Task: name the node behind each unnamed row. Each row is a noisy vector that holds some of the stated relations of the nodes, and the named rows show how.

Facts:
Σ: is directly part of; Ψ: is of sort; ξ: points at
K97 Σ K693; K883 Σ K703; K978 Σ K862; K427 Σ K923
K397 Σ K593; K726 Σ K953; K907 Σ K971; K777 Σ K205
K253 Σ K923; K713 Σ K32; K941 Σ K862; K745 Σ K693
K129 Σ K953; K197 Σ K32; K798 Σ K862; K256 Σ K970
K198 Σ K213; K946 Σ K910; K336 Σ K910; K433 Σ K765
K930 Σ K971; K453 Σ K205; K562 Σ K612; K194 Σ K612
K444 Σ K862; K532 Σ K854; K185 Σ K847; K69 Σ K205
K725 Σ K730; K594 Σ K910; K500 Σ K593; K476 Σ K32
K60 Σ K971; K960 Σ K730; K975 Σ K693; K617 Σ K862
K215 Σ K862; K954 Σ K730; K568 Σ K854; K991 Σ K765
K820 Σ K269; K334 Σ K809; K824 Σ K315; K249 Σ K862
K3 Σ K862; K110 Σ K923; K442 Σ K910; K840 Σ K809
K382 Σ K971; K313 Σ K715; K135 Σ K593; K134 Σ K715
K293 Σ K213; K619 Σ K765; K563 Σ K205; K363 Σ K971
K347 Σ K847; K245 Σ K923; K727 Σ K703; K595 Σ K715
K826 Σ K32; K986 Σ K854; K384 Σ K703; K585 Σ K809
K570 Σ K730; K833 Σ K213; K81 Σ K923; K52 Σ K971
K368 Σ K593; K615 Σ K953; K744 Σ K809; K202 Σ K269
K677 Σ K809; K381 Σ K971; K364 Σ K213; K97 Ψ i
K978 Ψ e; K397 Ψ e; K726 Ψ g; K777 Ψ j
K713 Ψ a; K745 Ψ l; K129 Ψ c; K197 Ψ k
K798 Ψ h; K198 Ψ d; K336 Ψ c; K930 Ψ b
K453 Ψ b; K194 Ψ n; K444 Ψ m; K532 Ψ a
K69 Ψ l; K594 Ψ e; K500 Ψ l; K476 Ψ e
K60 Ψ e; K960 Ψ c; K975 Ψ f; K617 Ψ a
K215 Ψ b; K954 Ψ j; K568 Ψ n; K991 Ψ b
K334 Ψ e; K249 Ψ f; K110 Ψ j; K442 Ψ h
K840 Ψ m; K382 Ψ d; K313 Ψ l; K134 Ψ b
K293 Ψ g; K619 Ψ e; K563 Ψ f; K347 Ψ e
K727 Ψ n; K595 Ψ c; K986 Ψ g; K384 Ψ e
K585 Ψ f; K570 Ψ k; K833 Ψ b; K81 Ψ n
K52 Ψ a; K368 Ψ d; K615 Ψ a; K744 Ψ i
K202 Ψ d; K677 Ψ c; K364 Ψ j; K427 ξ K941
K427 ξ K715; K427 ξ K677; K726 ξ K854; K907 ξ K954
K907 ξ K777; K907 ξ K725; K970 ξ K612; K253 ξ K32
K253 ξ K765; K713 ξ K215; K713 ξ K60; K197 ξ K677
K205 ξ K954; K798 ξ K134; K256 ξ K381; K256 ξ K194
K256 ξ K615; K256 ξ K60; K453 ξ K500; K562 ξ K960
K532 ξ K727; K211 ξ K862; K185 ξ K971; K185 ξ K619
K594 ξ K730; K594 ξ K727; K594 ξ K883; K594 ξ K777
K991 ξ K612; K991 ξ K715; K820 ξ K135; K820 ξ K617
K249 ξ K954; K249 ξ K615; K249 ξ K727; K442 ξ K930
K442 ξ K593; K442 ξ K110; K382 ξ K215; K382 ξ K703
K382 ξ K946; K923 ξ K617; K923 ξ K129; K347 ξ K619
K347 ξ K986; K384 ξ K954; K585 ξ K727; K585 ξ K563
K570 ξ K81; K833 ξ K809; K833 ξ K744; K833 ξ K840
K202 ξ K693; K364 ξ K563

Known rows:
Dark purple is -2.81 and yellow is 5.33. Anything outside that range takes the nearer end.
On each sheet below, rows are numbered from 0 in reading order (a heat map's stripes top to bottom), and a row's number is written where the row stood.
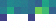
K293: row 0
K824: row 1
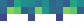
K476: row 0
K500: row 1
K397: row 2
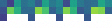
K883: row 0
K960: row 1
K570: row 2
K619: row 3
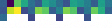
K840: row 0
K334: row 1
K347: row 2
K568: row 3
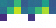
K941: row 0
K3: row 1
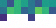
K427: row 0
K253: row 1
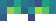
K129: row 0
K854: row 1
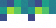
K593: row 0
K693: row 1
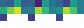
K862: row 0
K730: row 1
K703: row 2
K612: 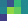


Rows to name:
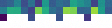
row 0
K249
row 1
K727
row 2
K744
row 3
K364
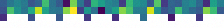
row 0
K563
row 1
K971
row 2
K444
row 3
K52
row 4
K970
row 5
K930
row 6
K585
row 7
K384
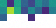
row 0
K833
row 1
K713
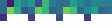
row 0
K594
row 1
K197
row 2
K135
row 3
K726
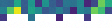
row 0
K978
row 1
K442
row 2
K532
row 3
K382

